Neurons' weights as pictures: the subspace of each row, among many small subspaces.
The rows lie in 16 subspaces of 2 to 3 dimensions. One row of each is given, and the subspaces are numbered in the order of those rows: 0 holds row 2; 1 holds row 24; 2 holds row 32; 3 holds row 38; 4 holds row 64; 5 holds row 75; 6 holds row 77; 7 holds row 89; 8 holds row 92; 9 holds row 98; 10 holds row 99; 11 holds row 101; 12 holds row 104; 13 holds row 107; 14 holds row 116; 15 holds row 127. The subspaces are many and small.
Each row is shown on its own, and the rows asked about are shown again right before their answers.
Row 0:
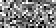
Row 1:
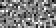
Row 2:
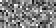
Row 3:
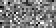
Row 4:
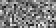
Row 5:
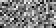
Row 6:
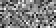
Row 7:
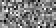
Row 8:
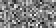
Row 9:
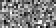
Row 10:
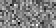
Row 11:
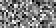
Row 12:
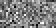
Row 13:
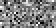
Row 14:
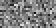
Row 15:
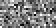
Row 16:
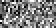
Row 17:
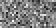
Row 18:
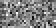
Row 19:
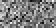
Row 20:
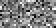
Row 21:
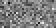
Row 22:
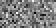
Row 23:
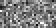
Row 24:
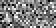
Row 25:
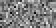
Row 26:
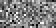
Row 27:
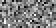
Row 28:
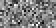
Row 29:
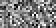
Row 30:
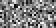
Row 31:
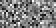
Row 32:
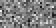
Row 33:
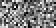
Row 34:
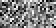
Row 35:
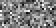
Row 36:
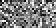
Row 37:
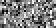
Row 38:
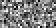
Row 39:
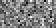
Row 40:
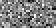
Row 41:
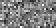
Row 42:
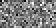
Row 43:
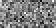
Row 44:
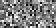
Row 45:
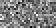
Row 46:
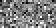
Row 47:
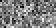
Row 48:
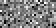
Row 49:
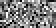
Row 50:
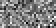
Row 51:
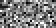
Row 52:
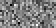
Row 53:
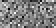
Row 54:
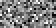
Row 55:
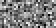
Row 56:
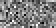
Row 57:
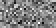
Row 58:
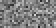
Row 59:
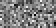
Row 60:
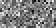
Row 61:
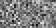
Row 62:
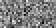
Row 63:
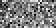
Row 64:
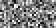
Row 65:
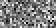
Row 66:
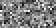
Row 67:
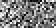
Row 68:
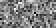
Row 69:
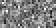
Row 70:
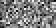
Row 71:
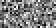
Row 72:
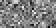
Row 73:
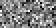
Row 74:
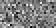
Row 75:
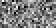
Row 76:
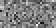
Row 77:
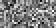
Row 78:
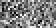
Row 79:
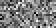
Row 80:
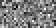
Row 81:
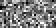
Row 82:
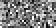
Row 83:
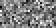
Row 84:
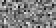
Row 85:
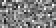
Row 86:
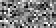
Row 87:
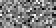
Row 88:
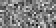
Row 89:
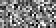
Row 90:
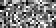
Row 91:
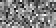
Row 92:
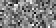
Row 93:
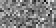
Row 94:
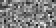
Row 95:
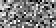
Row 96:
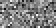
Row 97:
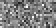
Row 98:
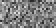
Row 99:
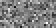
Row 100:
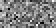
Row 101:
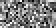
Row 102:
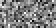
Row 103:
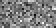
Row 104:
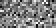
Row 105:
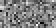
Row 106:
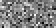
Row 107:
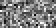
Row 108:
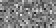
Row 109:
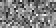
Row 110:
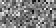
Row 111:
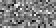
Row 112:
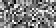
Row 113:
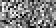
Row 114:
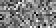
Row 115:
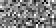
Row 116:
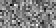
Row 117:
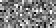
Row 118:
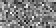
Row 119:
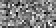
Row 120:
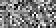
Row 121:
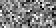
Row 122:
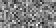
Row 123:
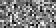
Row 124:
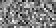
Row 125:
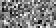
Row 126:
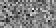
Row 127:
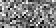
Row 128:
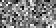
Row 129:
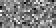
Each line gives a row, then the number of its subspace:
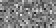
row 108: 0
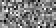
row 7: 3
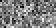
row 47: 8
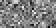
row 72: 8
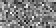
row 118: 4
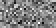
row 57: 6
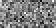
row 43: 5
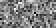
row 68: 8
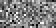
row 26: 11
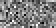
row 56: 11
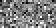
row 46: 15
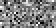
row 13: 2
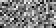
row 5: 5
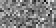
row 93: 12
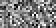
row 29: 7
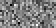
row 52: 14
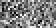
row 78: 15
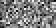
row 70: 6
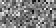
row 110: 12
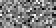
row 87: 10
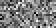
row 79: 7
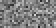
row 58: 6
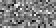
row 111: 6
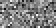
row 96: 1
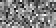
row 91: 8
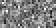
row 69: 12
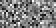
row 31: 0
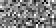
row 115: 12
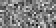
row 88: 11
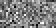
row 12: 11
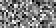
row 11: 0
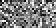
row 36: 0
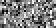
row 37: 12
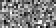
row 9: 15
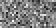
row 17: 14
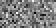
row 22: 0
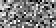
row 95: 9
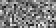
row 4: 1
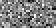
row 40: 10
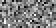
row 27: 5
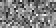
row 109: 8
